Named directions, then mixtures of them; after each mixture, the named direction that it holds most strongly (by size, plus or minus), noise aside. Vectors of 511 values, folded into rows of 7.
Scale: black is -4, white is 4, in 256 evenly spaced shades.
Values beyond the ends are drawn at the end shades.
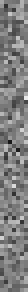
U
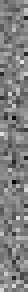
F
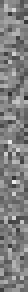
U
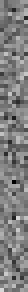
F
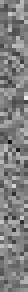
U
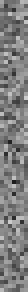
U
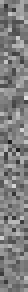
U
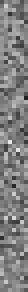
U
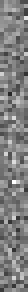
F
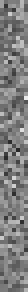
U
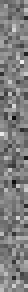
F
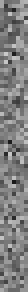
U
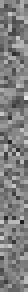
U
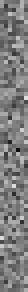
U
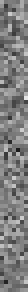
U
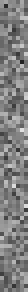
U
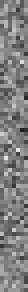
U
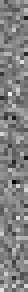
F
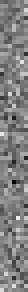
F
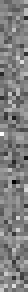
F
